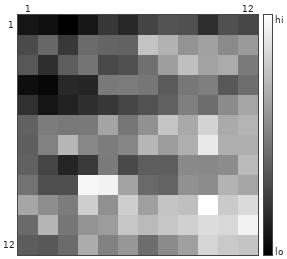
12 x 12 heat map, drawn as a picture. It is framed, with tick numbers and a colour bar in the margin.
Horizontal stripes repeat 3 times down the table. The bottom right is the ninth with the highest average. Neither half mirrors the other. The field climbs toward the bottom right. The top left is the ninth with the lowest average.
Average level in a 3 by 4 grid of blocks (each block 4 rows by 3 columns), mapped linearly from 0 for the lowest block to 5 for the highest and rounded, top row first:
0 1 3 2
1 2 3 4
2 4 4 5
